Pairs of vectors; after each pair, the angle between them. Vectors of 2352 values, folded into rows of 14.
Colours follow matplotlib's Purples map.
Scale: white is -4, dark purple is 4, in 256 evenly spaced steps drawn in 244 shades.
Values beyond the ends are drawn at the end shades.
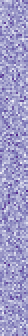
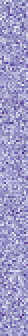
orthogonal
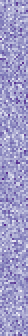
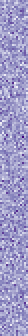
partly opposed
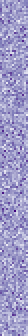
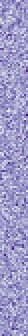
partly opposed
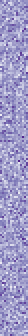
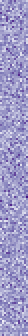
partly opposed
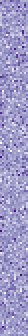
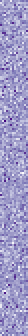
partly opposed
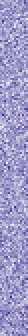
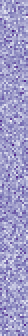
orthogonal
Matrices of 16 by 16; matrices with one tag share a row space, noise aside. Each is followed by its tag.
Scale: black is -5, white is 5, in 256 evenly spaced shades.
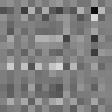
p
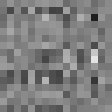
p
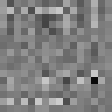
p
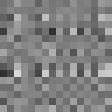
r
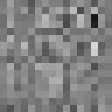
p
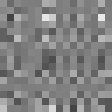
r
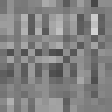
p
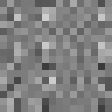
r
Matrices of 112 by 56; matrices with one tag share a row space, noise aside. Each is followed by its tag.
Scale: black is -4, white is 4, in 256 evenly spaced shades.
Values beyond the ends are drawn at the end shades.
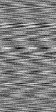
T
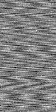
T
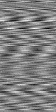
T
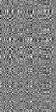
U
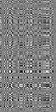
U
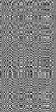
U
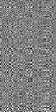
U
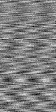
T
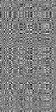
U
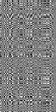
U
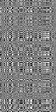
U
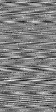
T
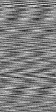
T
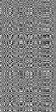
U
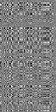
U
